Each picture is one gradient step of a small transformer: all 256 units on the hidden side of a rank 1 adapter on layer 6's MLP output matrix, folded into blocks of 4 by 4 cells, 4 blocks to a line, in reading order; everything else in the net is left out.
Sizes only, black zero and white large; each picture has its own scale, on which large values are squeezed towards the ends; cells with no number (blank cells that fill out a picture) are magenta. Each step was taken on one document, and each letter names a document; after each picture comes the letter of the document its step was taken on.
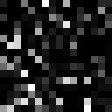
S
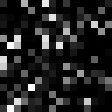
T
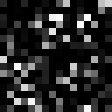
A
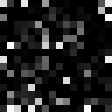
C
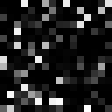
S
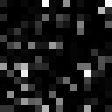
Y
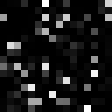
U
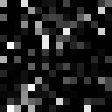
T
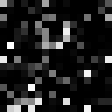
C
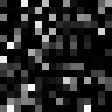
T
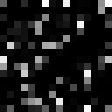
Y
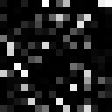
A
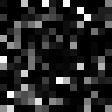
S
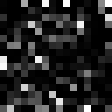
Y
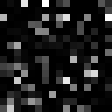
U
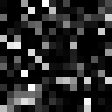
S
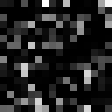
Y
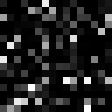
T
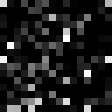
C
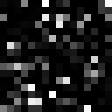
U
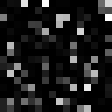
U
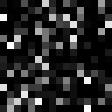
T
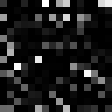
A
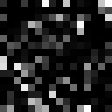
Y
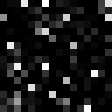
U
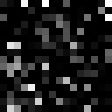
U
